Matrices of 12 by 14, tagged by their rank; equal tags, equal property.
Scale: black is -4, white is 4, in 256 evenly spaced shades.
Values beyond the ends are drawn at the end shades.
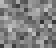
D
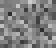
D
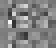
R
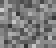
D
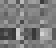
R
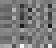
R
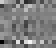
R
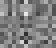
R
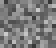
D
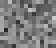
D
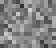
D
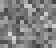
D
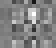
R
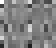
R
